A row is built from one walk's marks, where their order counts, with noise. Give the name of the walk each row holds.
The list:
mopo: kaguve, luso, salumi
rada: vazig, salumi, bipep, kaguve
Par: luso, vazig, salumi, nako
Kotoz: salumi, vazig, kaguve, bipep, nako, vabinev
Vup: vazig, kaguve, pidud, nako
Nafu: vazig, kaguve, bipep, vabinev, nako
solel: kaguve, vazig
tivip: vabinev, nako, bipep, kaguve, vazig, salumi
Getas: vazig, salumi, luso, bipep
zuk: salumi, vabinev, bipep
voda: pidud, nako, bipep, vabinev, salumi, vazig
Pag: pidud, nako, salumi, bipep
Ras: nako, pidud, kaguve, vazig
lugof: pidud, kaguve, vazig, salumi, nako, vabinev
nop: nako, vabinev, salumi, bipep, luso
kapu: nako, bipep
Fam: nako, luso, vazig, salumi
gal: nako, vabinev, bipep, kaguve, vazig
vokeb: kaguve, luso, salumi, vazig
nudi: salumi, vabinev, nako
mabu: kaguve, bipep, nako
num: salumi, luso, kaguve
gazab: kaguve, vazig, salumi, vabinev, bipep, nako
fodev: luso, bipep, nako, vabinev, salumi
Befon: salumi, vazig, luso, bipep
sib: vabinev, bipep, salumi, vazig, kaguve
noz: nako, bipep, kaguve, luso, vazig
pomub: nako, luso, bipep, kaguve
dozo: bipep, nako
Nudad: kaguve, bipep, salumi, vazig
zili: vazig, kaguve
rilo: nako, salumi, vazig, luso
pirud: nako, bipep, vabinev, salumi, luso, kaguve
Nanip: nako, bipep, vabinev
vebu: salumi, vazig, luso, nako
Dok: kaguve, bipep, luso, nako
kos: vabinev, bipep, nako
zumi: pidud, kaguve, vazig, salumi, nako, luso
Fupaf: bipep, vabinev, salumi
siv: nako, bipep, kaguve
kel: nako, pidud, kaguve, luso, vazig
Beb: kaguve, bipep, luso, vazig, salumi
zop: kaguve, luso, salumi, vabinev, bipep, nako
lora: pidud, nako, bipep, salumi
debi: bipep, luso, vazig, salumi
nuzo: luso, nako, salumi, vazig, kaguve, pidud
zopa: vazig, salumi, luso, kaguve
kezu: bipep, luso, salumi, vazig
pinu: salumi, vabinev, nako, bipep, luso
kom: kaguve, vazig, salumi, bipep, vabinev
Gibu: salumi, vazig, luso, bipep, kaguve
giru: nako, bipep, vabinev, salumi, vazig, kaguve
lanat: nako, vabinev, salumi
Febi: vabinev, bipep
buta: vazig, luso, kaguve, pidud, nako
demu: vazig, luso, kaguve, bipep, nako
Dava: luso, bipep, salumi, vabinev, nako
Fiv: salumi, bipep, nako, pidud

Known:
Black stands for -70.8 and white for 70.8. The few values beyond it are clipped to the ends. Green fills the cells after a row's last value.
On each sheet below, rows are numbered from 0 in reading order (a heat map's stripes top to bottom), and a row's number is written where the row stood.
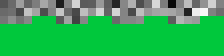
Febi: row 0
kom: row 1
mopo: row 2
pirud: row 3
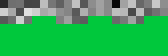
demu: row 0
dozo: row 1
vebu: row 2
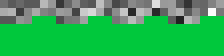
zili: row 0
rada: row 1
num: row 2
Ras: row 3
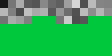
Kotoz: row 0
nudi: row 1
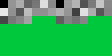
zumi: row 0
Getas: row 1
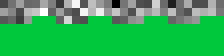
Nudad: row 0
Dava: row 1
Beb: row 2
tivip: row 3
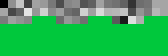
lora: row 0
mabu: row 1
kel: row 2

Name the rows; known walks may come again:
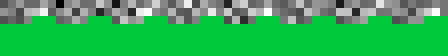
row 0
Nudad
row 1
Befon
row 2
pirud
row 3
lanat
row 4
gazab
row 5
zuk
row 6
zopa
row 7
gal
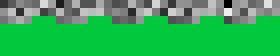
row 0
num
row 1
tivip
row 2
sib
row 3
vokeb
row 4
zumi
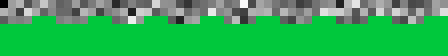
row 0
Getas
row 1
Febi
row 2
pomub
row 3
Ras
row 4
Fupaf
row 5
Vup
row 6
Par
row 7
buta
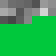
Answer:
solel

